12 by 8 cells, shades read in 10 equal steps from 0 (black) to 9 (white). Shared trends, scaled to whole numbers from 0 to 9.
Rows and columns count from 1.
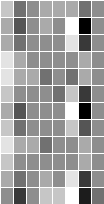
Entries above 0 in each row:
8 7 8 8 8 8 7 8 8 8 8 8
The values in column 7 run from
0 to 6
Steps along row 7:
down up same same up down up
